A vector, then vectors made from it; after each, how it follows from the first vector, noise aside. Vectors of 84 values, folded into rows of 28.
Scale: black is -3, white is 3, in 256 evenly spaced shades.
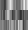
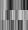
negated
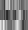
reversed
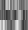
reversed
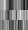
negated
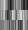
negated
